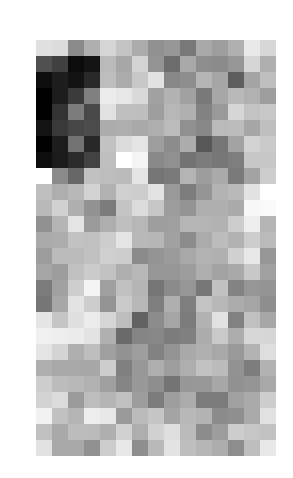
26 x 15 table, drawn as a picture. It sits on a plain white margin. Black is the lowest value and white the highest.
The ninth with the lowest average is the top left. An odd patch, lower than its surroundings, sits in the top left. Neither half mirrors the other. Most values sit high, with a long tail of low ones. The top left is the roughest part.
